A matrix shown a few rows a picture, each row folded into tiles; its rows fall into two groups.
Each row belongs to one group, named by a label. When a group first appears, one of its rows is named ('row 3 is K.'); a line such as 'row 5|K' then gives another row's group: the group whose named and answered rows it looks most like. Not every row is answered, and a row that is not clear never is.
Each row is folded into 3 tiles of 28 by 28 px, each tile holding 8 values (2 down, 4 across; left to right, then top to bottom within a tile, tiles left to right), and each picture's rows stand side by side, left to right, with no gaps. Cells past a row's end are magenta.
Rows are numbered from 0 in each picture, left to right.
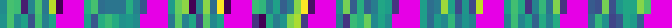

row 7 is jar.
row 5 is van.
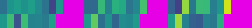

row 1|jar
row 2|jar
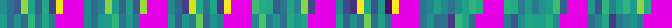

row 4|van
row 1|van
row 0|van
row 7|jar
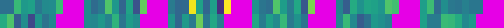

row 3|van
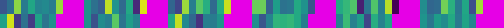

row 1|van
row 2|jar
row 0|jar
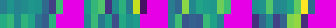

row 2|jar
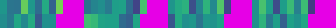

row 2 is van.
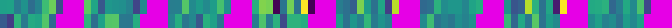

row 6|van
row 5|jar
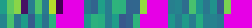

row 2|van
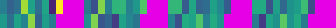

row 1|jar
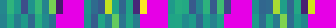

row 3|van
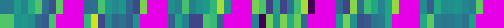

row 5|jar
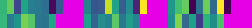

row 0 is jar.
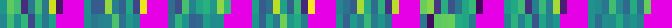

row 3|van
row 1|van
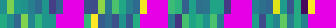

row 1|jar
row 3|van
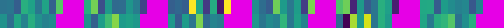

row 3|van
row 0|van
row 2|van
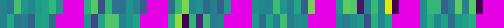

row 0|jar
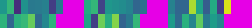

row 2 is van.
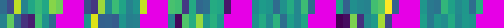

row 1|jar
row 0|jar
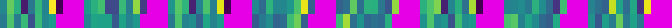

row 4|jar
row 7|van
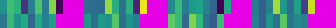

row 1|van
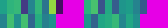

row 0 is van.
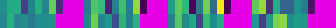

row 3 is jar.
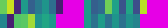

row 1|van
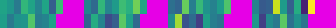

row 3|van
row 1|jar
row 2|jar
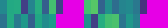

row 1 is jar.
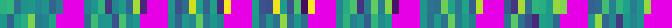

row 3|van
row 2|van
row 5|van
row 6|jar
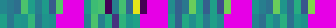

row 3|van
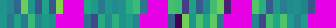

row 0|van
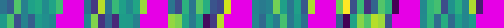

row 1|jar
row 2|jar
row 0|jar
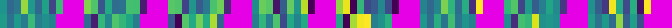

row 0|van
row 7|van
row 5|van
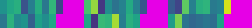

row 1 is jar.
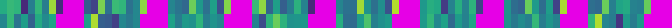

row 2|van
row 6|van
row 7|jar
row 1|jar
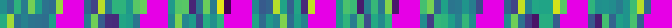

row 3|van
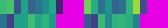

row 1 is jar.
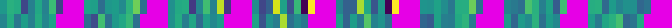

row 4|van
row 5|jar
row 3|van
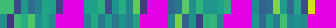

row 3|van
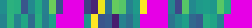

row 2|jar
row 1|jar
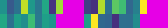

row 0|van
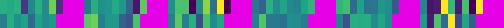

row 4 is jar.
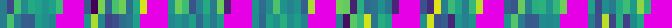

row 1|jar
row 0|jar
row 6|jar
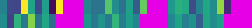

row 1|van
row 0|van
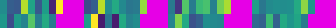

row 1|jar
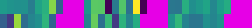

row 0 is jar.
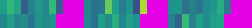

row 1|van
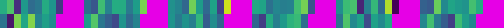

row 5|jar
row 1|jar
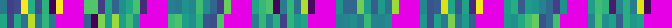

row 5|van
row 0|van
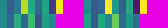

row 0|van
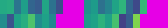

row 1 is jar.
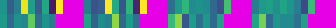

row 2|jar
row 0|van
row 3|jar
